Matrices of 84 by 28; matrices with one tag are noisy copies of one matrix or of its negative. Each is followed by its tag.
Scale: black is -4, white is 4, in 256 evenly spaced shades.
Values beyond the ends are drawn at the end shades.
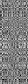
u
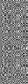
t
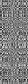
u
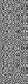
t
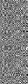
t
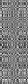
u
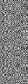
t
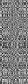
u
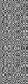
t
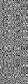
t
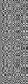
t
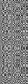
t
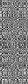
u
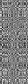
u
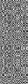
t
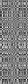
u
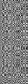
t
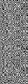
t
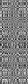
u
